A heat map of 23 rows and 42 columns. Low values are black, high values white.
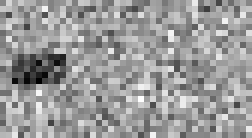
Ninth with the lowest average: middle left. Mirror symmetry: none. Slope: none. Odd rows or columns: none. Odd patch: lower, in the middle left. Average level on the scale: 60%.
